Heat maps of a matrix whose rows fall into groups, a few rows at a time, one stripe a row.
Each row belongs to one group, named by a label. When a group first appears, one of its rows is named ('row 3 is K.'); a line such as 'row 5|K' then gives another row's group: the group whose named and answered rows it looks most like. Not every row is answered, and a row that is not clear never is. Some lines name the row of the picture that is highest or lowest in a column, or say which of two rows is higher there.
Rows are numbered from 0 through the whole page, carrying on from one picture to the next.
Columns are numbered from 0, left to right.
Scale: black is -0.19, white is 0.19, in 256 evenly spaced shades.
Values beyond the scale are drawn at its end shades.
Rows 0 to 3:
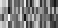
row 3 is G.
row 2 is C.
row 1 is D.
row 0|G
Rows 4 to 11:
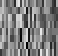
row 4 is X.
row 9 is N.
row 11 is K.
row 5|G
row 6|C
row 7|C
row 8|N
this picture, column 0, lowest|11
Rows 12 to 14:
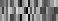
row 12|N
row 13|C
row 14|N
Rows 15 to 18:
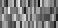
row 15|K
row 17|G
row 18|X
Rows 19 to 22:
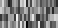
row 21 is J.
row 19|G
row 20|N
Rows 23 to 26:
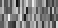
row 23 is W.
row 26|X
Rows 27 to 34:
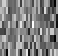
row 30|C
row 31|K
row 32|X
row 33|C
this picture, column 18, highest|33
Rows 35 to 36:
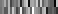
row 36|W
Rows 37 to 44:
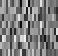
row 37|N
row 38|G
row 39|C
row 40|N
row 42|G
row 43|N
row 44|W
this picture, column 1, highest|42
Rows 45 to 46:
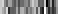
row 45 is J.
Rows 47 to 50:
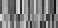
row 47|X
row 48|X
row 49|N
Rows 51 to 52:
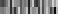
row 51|K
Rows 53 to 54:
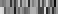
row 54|J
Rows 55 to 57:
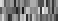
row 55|J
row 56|W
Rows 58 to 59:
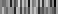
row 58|K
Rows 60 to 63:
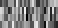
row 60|J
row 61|D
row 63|G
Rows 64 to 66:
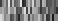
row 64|W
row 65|G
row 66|N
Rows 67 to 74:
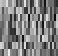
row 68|C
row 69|K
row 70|X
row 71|X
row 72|W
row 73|D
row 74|C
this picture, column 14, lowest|69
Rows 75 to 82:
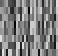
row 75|X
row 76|N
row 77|X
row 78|J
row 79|J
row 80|D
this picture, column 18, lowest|75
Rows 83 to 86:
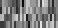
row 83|W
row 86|K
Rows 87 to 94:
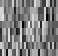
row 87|D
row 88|J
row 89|J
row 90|W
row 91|W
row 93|D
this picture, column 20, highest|94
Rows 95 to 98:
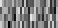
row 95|D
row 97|J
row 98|D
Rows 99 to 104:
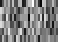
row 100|N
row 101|K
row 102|N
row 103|C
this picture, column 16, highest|99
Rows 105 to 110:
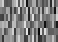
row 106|K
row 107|K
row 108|G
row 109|K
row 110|C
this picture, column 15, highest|106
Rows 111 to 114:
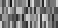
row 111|K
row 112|C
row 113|W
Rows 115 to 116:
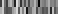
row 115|J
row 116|D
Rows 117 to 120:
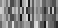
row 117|N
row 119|N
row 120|G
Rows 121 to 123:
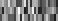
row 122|C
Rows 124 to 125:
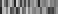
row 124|J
